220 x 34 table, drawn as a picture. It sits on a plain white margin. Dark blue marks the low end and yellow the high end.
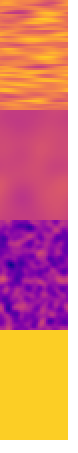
It is made of 4 by 1 panels. Panel 1,1: high, streaked across. Panel 2,1: middling, smooth, faint in contrast. Panel 3,1: low, blotchy. Panel 4,1: very high, flat.
